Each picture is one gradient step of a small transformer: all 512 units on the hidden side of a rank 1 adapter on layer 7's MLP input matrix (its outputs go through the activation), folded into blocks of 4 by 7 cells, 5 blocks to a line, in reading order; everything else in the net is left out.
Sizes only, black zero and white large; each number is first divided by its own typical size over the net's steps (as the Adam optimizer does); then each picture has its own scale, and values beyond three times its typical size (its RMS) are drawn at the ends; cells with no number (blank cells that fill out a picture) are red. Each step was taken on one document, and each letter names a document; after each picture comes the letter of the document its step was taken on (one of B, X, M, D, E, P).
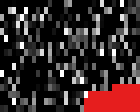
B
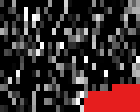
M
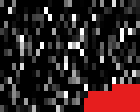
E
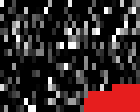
B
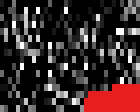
M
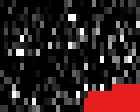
E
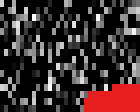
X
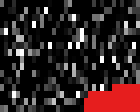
E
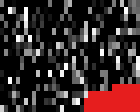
M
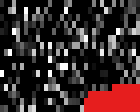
M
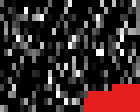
B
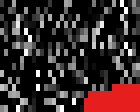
X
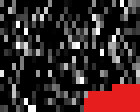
B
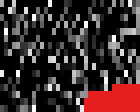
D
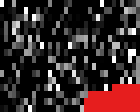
B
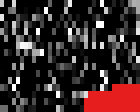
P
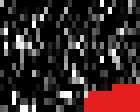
D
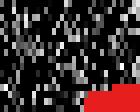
P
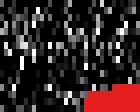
M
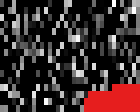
X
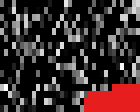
P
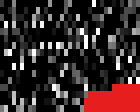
D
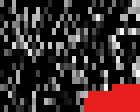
P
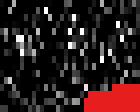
E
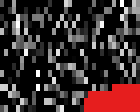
X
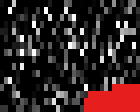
E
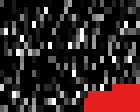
E
